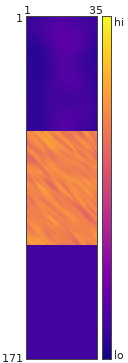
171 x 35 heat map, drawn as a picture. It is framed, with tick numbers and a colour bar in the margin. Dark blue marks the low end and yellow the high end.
The table splits into 3 rows of 1 panel. Panel 1,1: very low, smooth, faint in contrast. Panel 2,1: high, slanting down to the right, faint in contrast. Panel 3,1: very low, flat.
